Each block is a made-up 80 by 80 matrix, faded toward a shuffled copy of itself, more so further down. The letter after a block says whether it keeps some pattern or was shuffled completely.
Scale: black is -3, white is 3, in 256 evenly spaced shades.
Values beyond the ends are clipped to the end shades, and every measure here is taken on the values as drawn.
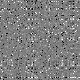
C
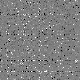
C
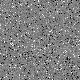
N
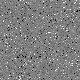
N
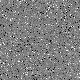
N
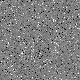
N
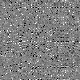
C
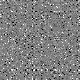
C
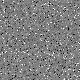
N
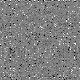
C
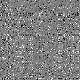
C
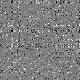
C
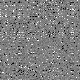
C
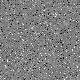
N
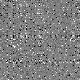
C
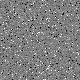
N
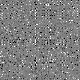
C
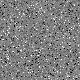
N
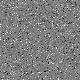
N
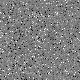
N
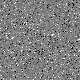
N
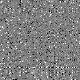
C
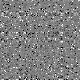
C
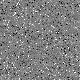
N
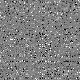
C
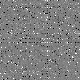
C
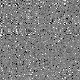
C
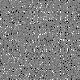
C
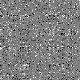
C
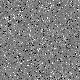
N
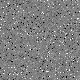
N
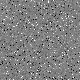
N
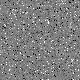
N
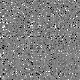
C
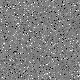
N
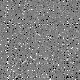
C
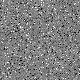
N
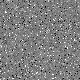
N
